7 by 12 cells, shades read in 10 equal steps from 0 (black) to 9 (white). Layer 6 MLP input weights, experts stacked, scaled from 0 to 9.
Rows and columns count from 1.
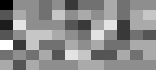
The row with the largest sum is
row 2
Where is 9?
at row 5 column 1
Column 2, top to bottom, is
5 6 8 5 2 5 3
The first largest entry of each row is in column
9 5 2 8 1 6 1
